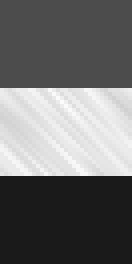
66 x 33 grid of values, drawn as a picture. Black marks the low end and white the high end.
The table splits into 3 rows of 1 panel. Panel 1,1: low, flat. Panel 2,1: very high, slanting down to the right, faint in contrast. Panel 3,1: very low, flat.
